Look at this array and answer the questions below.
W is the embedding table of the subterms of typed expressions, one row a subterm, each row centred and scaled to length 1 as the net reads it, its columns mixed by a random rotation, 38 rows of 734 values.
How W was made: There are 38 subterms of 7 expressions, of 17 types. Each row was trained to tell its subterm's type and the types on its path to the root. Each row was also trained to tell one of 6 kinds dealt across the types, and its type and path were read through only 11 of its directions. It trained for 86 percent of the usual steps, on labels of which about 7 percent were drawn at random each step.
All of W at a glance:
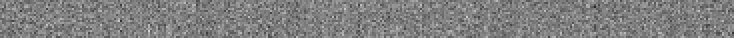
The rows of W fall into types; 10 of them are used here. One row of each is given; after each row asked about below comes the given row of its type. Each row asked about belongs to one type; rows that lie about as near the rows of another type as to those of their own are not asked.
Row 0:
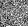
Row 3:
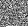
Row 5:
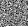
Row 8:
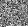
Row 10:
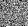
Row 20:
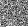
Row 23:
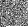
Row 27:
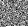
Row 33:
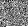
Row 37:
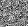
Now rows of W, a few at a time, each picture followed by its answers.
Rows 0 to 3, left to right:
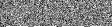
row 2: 10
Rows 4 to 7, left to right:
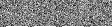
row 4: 27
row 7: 37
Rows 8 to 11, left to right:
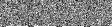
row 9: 23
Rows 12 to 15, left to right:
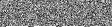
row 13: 3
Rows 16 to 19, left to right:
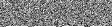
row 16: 27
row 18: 33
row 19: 23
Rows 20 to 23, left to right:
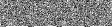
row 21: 0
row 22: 10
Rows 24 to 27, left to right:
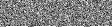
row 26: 37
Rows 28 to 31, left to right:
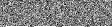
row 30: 20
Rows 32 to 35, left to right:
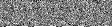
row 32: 33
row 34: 33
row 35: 27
